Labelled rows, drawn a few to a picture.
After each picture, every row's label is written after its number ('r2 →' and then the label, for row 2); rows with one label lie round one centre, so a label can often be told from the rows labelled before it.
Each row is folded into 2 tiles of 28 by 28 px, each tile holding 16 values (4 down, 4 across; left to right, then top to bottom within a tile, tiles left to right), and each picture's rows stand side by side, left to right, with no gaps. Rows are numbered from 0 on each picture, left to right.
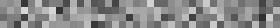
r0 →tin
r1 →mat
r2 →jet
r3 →tin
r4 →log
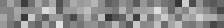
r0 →tin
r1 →jet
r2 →tin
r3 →mat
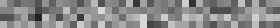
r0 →log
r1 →tin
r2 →mat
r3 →mat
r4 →mat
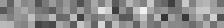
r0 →mat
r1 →tin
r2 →jet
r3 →jet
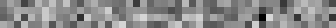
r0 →tin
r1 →tin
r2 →mat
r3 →mat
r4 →log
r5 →jet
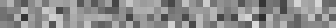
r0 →tin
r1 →mat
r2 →jet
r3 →jet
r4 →log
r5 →jet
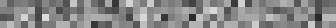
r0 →log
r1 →mat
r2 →jet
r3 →tin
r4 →mat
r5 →log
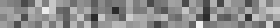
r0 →tin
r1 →log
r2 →mat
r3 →log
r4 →tin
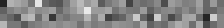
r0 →jet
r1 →jet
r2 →log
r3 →log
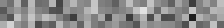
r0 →mat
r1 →jet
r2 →jet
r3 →tin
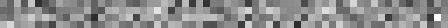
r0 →mat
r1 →log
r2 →tin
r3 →mat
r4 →tin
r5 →tin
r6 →jet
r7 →log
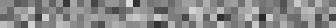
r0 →log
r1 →mat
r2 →mat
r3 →jet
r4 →log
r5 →jet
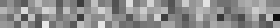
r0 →tin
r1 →tin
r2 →jet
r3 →jet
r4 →jet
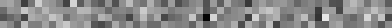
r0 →tin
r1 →mat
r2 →jet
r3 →log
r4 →tin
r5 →log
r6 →jet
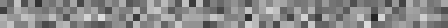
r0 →mat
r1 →mat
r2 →tin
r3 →mat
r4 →tin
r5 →log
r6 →log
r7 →mat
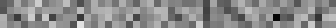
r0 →jet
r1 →tin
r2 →tin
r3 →log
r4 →jet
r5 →log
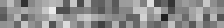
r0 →tin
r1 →mat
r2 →jet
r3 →jet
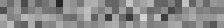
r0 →mat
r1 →jet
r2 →jet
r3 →mat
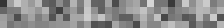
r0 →jet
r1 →mat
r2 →jet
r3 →jet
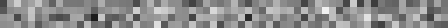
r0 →jet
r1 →log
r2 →tin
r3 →tin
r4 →tin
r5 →tin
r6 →mat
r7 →log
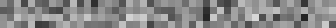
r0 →mat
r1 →mat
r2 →mat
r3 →log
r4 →jet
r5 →tin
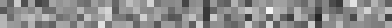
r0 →mat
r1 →tin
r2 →jet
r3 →log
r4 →tin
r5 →log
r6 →jet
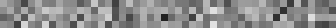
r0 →tin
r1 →tin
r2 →jet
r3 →tin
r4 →jet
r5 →mat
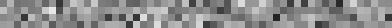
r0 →tin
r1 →jet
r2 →tin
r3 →mat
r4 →jet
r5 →mat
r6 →jet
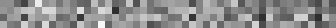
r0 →tin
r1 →tin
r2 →mat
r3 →tin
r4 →log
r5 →log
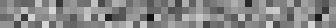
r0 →tin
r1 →jet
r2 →log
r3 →mat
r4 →tin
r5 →log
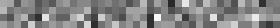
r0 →log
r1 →log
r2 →log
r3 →jet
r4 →mat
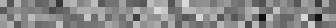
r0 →mat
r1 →jet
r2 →tin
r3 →jet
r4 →log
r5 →log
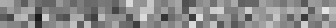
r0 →log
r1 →log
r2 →jet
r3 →tin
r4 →tin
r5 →tin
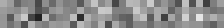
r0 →log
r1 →tin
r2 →jet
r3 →mat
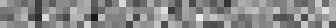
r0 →log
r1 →log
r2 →tin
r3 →mat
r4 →jet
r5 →tin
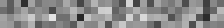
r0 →mat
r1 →tin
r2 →mat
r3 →log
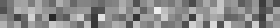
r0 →jet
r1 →log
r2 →tin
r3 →tin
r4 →log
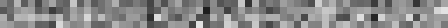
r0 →mat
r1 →mat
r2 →log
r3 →log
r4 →mat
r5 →tin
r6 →log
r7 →tin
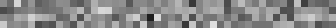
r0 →mat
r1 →tin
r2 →log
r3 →tin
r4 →jet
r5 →mat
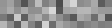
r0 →tin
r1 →jet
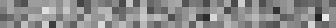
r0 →tin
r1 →tin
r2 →mat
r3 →log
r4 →mat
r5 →log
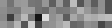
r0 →log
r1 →mat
